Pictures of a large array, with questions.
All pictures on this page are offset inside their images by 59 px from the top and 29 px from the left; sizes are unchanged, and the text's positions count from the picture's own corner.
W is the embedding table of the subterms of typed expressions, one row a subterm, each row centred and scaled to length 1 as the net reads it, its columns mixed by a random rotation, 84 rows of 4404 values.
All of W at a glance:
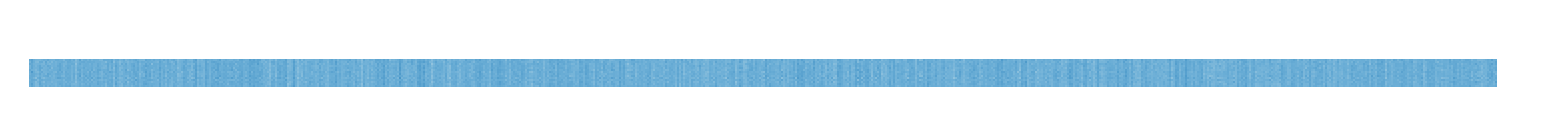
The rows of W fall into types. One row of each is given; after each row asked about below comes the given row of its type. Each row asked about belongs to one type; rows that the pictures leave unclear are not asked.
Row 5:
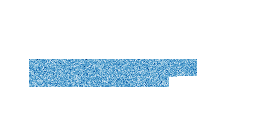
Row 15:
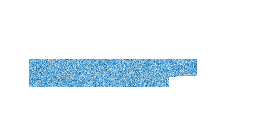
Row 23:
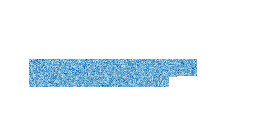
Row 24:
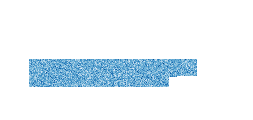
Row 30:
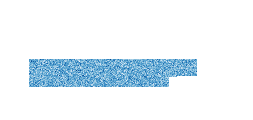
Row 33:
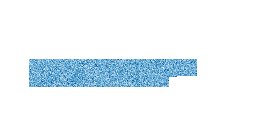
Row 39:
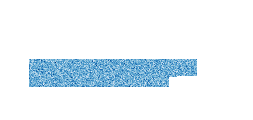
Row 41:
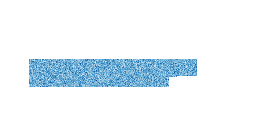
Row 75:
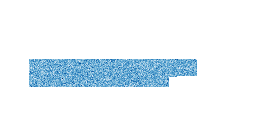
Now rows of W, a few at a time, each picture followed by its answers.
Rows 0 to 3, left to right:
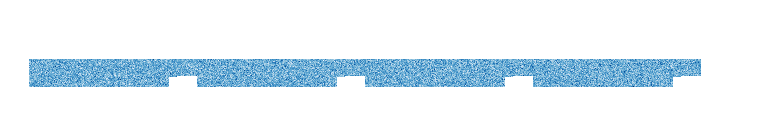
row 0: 24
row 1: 30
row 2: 41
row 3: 33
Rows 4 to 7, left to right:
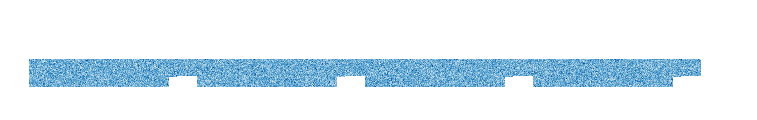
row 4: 41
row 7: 75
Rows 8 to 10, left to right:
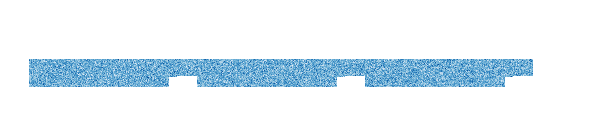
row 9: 41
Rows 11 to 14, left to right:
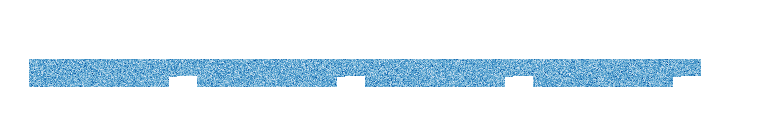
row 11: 24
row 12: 41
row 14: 33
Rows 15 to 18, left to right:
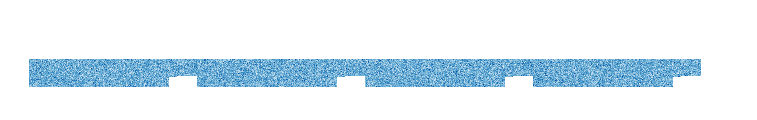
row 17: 33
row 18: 15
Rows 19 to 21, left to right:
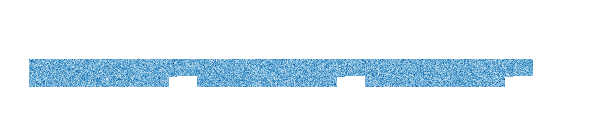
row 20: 15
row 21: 75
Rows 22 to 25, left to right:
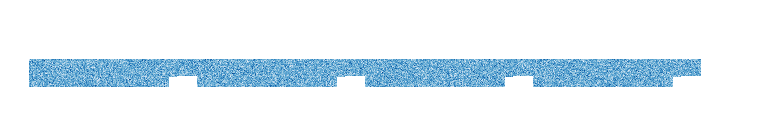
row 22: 23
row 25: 30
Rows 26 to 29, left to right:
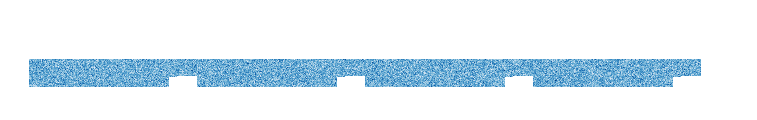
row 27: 75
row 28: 15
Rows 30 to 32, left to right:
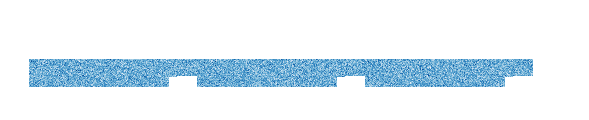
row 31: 15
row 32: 23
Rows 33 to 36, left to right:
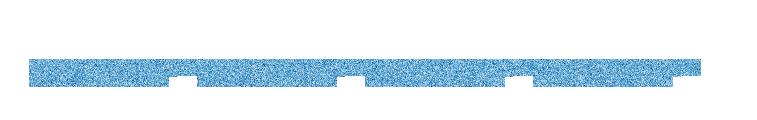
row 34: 33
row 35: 15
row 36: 5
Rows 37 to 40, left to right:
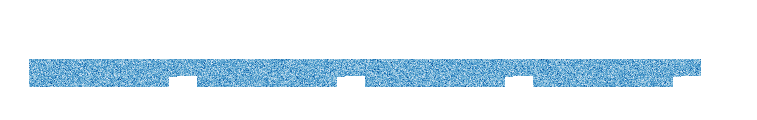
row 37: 24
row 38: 30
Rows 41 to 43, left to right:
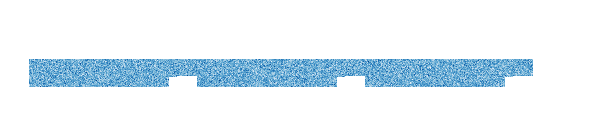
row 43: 23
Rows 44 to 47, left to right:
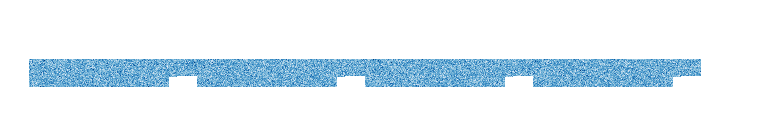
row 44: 33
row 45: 30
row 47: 30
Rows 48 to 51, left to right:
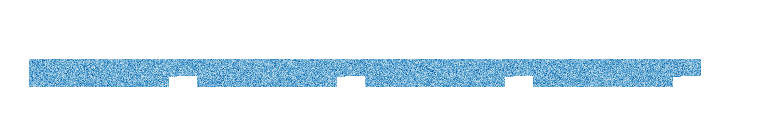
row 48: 23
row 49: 30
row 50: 24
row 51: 41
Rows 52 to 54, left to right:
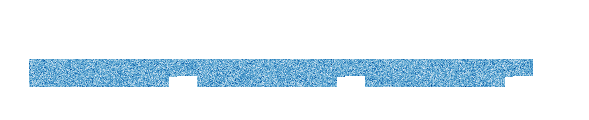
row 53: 33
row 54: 15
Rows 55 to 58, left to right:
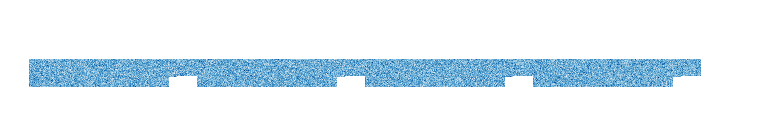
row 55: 15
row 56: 30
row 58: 23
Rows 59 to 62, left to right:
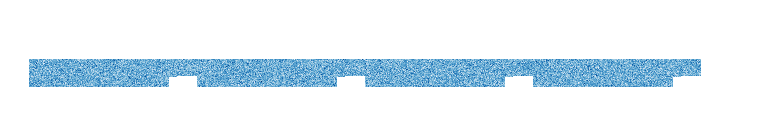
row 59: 30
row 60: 75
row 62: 23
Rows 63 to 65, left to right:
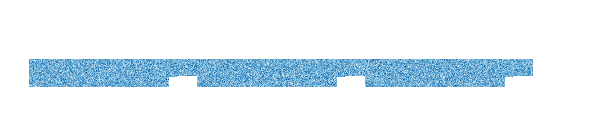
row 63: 41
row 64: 24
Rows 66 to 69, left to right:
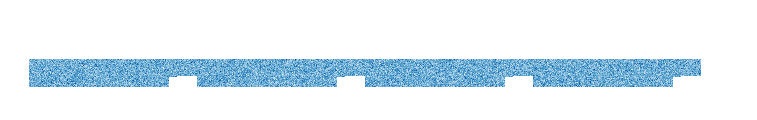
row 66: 33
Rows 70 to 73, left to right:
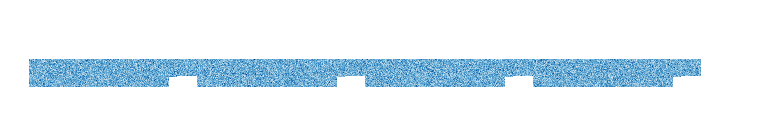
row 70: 41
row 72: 24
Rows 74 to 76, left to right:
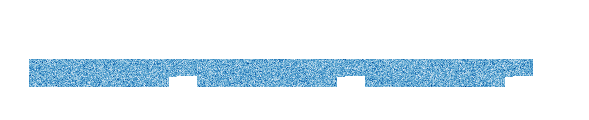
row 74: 5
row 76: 15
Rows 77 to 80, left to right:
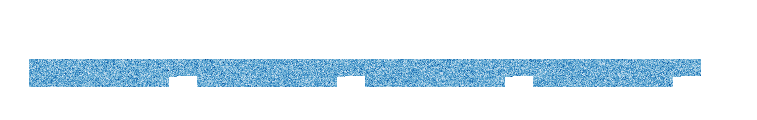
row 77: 15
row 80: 30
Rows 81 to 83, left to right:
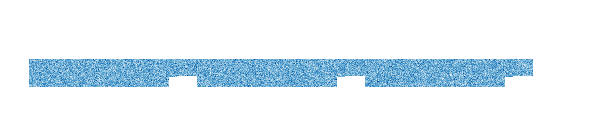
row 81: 41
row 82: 75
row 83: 24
